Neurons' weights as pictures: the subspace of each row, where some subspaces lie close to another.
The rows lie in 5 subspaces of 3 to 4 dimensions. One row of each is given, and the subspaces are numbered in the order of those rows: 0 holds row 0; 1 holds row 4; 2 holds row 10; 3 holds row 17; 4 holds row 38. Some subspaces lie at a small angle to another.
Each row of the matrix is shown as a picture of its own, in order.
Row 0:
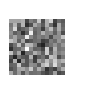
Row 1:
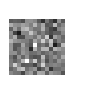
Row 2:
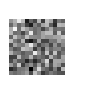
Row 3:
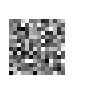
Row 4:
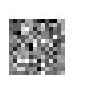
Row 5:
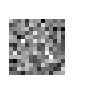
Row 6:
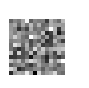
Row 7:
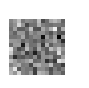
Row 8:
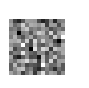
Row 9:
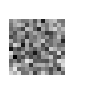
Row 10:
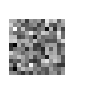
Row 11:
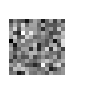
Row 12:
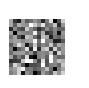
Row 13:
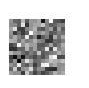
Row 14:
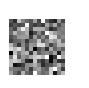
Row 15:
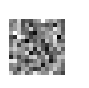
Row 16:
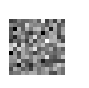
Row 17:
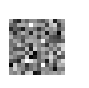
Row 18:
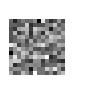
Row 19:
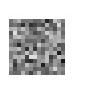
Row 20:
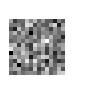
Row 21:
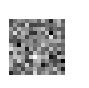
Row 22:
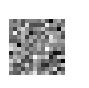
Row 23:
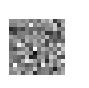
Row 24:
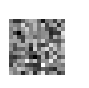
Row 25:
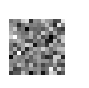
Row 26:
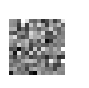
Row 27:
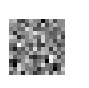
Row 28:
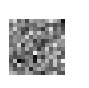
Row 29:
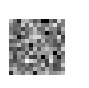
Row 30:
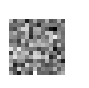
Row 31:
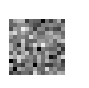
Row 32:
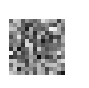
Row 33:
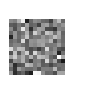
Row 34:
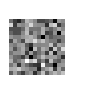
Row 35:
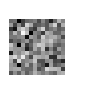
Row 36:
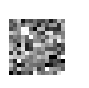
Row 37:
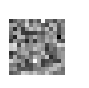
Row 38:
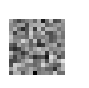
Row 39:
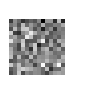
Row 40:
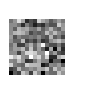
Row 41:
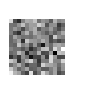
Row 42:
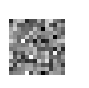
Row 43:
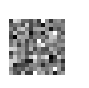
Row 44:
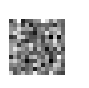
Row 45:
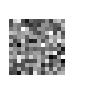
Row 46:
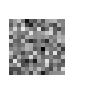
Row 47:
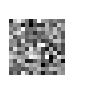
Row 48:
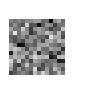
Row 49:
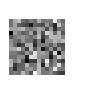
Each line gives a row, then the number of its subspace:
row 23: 3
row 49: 3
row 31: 0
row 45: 0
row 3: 2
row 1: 1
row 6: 2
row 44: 2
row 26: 2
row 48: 3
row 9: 2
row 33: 4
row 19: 3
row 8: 1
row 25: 2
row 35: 0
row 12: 3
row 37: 2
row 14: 4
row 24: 1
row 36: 0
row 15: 2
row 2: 0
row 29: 2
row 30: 4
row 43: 4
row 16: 2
